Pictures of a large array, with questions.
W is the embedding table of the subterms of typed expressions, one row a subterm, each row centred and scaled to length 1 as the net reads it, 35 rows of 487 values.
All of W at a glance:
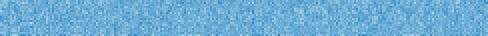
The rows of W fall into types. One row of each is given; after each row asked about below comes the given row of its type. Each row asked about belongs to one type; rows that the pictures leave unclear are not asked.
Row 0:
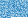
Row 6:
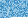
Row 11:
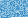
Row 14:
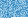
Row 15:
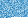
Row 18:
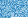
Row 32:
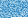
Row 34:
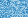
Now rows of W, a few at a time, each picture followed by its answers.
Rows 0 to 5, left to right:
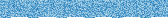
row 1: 32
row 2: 0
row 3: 32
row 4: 15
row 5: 11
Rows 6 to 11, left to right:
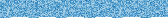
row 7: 0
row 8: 6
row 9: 14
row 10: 6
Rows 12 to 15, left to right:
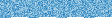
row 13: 11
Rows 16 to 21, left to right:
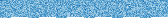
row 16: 18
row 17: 32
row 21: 34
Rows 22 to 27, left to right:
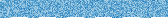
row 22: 6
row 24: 15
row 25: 6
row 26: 34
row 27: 14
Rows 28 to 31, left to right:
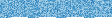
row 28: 15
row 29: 34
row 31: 34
